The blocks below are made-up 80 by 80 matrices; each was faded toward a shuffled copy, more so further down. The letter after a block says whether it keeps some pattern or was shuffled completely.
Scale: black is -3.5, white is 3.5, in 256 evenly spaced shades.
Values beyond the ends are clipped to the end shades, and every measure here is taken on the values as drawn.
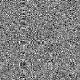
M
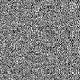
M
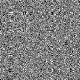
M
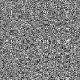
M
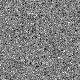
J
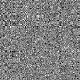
M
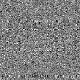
M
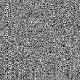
M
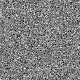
J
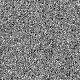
J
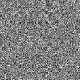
M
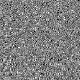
M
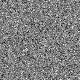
J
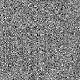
M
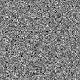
M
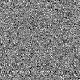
M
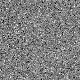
J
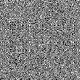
M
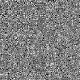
M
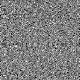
M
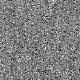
M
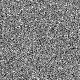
J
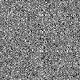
M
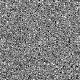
M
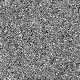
J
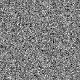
M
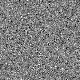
J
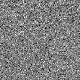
M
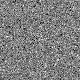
J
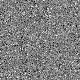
J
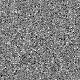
M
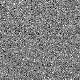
M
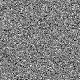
M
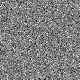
M
